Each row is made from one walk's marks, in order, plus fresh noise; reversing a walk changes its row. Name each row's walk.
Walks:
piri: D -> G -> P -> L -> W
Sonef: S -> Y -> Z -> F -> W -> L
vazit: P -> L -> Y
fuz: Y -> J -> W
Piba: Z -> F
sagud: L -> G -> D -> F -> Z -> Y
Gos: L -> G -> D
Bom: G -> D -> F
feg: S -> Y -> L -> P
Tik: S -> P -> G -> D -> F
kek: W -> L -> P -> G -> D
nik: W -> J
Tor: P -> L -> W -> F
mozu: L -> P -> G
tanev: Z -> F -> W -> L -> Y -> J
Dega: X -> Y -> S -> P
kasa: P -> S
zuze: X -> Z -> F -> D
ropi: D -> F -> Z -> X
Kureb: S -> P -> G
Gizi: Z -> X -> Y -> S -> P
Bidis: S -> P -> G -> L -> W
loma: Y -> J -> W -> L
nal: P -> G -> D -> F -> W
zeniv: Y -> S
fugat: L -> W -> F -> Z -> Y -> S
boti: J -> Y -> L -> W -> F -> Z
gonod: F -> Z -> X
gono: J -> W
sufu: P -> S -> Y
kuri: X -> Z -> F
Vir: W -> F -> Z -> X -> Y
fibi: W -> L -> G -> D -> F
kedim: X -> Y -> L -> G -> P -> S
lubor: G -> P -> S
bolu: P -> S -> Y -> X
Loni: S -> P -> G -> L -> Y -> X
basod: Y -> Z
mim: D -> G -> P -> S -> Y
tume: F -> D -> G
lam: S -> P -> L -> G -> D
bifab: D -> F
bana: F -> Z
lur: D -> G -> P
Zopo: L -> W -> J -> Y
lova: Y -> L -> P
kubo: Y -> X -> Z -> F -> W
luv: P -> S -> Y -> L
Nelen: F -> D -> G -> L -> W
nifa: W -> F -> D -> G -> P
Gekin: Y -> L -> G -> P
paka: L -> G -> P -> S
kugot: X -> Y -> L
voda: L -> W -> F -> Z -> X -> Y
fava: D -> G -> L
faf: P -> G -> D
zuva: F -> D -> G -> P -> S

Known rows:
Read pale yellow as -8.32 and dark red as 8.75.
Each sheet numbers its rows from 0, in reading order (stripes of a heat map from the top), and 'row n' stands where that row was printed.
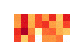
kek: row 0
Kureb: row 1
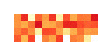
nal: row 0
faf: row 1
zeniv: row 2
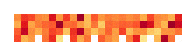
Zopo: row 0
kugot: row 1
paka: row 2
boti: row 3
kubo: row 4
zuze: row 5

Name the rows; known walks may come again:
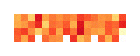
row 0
lur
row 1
boti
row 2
Zopo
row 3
nifa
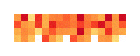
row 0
sufu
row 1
loma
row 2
voda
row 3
feg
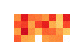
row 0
fugat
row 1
Kureb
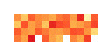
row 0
gono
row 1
fuz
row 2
faf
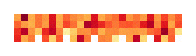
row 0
paka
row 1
kek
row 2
zuze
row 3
zeniv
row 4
Gizi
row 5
fibi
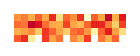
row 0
kubo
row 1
lubor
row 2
nal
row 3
Bidis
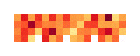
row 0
kugot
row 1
Gos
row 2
bifab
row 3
mozu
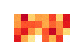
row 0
Gekin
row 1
piri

